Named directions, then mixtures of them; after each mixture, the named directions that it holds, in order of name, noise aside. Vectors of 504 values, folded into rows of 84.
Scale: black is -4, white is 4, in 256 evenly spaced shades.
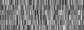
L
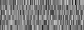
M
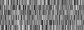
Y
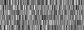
Y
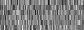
L, Y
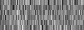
L, M, Y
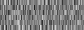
Y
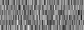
L, Y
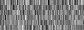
L, M, Y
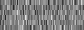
L, M, Y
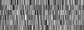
L, M, Y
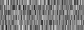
Y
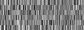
Y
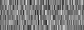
L, M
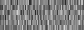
L, Y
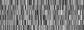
L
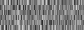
Y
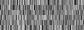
M, Y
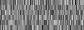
M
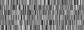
Y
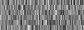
L, M, Y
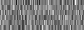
M, Y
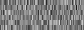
M, Y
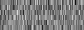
L, M, Y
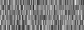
L, M, Y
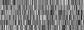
L, M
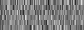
L, M, Y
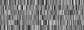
L, M, Y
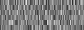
L, M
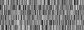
Y
